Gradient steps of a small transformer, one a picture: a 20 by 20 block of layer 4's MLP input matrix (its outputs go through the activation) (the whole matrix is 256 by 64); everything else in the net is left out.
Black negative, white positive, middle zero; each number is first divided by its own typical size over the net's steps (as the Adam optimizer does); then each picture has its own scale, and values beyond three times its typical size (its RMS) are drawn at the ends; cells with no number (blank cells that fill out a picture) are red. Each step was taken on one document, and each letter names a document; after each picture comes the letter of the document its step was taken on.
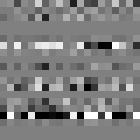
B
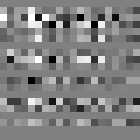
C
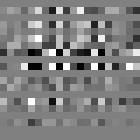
C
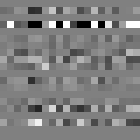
C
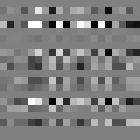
C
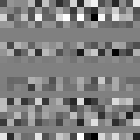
B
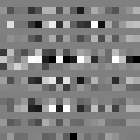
C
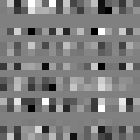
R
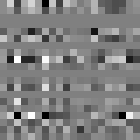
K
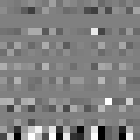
R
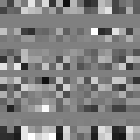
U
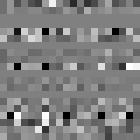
K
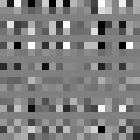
R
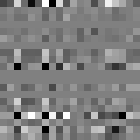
K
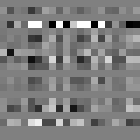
C
